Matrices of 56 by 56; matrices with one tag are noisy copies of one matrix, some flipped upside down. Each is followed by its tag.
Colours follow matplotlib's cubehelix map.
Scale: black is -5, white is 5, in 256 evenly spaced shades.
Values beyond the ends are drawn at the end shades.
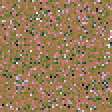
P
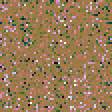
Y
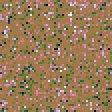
Y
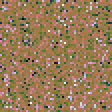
Y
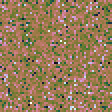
Y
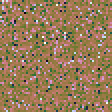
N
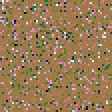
N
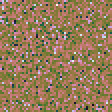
N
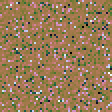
P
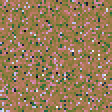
N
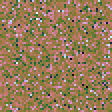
P
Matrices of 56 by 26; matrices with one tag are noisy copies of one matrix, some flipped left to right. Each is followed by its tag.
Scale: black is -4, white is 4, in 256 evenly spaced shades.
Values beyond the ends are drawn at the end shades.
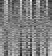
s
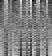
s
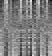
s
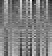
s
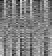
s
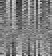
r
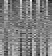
s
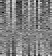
r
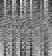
s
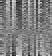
r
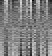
s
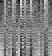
s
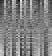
s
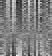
r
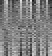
s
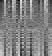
s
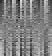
s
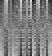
s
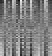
s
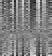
r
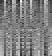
s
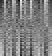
s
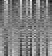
s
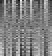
s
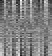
s
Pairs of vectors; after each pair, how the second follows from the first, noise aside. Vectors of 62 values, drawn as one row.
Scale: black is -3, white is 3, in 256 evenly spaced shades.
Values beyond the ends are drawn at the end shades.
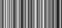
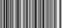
negated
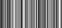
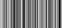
negated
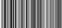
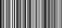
negated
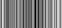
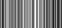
negated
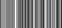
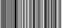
negated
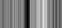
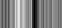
reversed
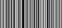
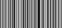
reversed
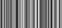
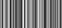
reversed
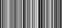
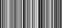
copied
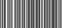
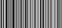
negated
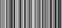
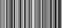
copied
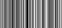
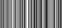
negated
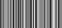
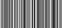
negated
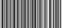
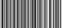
copied
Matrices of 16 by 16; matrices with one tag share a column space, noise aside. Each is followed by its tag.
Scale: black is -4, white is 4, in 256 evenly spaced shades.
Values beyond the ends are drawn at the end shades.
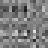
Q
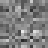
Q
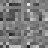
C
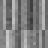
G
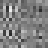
Q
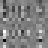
Q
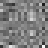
C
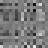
C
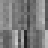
G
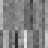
G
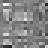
C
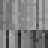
G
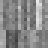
G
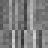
G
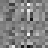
C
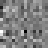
Q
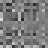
C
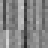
G
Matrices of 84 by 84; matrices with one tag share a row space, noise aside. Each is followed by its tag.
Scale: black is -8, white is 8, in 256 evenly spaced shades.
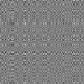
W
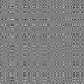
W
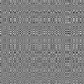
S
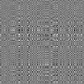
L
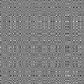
S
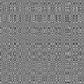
S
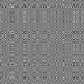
W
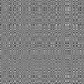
S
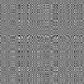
L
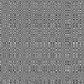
S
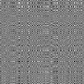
L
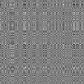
W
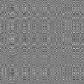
W
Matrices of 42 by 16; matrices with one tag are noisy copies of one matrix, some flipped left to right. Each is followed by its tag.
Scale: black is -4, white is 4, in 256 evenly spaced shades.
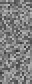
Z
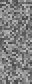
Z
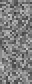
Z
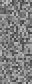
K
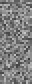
Z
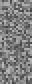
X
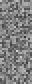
X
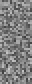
X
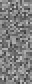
X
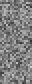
Z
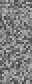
Z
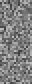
K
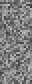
Z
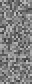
K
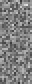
X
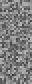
X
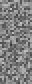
X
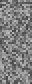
Z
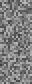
K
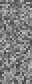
Z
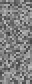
Z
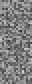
X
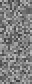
K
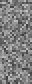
Z
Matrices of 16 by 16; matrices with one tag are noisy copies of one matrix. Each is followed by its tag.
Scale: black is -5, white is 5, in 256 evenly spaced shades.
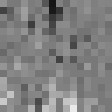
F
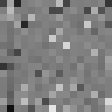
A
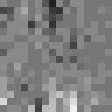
F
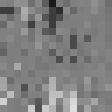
F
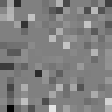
A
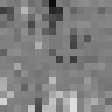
F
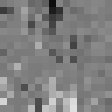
F
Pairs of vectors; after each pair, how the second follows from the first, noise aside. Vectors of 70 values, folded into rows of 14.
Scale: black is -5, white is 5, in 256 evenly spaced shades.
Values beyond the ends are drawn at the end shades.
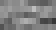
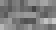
negated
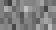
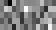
scaled up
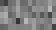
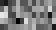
scaled up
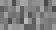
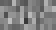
negated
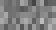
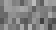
negated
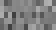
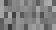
copied
